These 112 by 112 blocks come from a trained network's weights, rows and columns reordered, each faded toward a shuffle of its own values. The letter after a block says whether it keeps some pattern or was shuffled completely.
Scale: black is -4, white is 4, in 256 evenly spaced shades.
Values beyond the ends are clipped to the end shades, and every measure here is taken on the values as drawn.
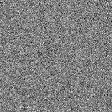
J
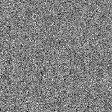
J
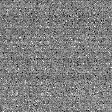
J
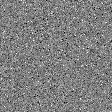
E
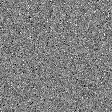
E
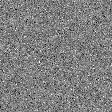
E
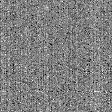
J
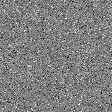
E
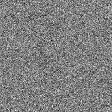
J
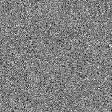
J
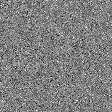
E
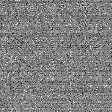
J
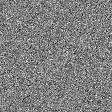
E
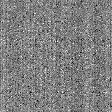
J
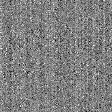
J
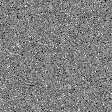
E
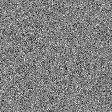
J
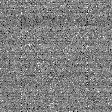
J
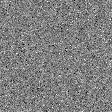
E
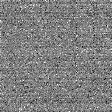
J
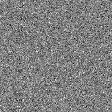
J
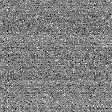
J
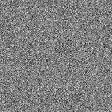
J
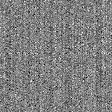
J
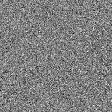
J
